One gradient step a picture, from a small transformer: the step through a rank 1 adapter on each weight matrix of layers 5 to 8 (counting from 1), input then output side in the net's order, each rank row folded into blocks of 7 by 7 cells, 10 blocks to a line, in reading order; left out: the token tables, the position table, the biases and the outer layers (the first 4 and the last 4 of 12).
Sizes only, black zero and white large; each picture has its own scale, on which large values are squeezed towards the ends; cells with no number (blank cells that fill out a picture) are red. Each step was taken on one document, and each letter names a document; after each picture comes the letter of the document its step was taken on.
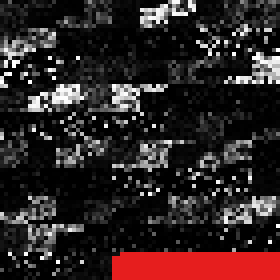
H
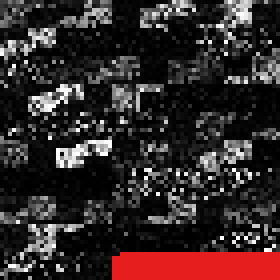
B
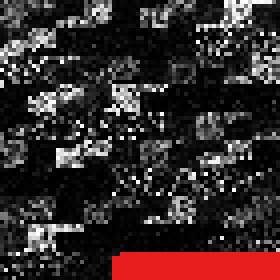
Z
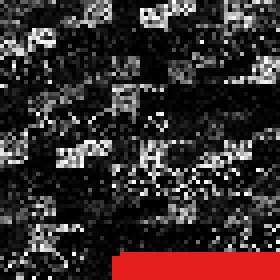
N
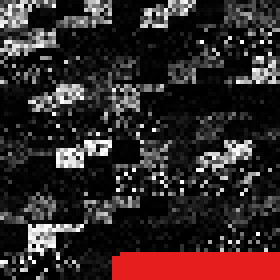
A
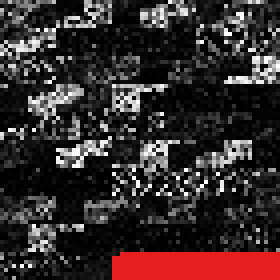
Z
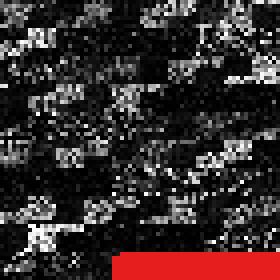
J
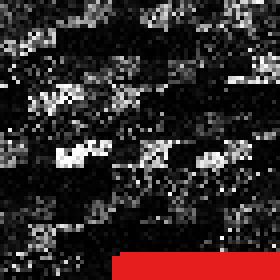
Z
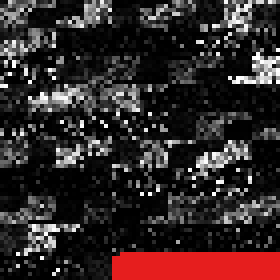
H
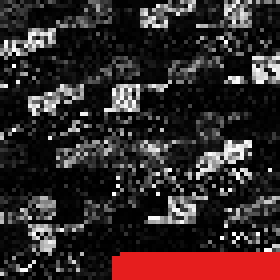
B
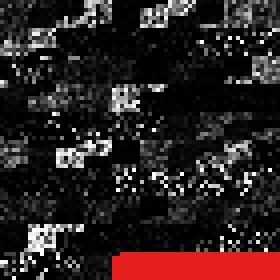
A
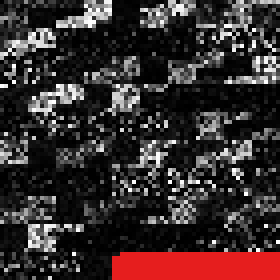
N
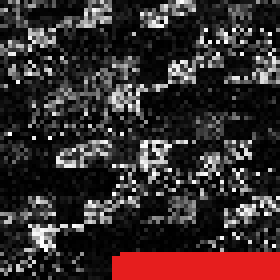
J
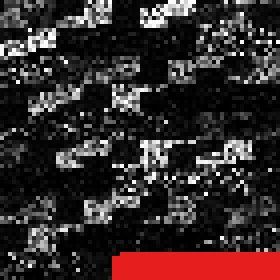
J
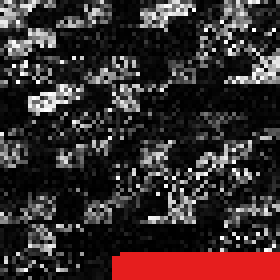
B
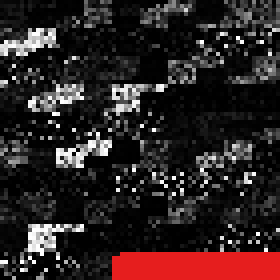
A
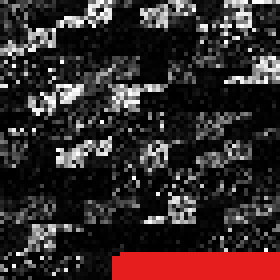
Z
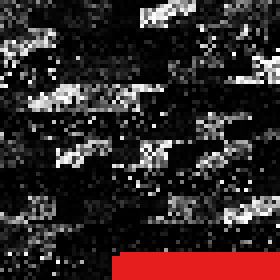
H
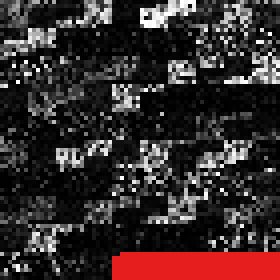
J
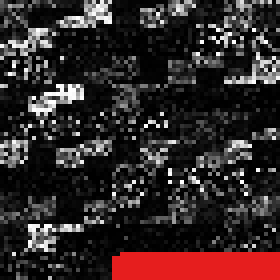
N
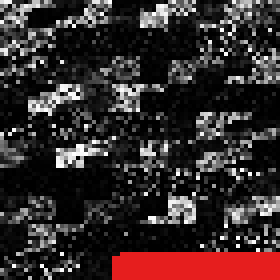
B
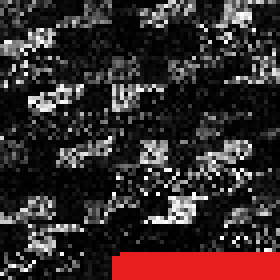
B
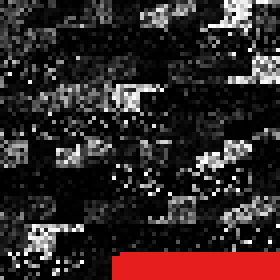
H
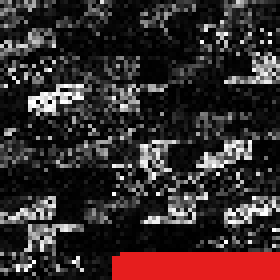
J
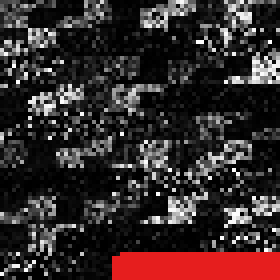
B
